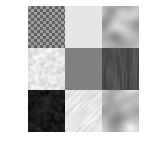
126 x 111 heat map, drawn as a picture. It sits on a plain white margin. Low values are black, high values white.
The table splits into 3 rows of 3 panels. Panel 1,1: middling, checkered, strong in contrast. Panel 1,2: very high, flat. Panel 1,3: high, smooth. Panel 2,1: very high, blotchy, faint in contrast. Panel 2,2: middling, flat. Panel 2,3: low, streaked downward, faint in contrast. Panel 3,1: very low, blotchy, faint in contrast. Panel 3,2: very high, slanting up to the right, faint in contrast. Panel 3,3: high, smooth.
